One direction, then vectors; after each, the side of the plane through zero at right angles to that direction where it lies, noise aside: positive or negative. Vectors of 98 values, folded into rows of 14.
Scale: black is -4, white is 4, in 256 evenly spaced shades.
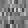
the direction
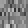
negative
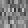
negative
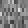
positive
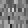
negative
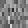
positive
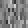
positive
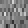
positive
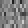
negative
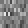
positive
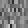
negative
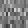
positive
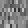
negative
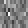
positive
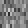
negative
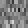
negative
